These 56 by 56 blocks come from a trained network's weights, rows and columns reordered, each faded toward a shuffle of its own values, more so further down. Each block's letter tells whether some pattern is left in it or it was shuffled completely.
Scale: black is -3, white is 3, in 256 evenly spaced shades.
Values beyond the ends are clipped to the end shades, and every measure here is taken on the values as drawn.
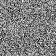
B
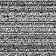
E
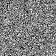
B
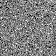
B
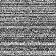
E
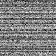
E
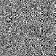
E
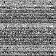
E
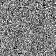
E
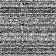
E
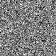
B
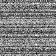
E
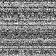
E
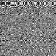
E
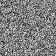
B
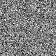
B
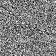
B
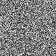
B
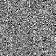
E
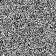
B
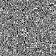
E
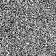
E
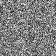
B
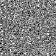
E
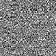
E
